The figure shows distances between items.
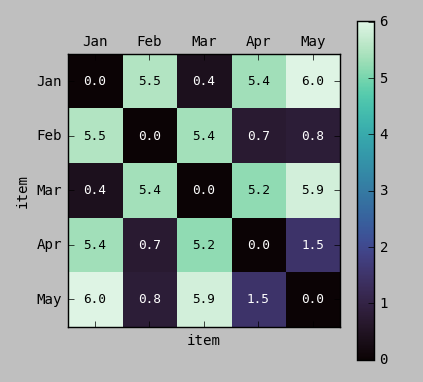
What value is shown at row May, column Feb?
0.8
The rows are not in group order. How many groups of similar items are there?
2
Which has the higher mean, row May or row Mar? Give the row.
Mar
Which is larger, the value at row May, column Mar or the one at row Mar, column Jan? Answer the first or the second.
the first
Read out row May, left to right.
6.0 0.8 5.9 1.5 0.0
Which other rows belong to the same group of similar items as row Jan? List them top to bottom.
Mar
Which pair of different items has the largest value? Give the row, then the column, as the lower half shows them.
May, Jan
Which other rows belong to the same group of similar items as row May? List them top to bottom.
Feb, Apr
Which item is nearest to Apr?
Feb
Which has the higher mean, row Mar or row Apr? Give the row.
Mar
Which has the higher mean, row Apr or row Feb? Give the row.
Apr
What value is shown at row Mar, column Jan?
0.4
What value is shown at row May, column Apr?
1.5
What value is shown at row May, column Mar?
5.9
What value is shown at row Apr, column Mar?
5.2
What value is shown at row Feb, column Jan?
5.5
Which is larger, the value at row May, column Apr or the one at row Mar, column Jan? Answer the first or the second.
the first
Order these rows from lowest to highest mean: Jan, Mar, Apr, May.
Apr, May, Mar, Jan
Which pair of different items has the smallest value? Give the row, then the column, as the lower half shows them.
Mar, Jan
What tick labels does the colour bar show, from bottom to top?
0, 1, 2, 3, 4, 5, 6
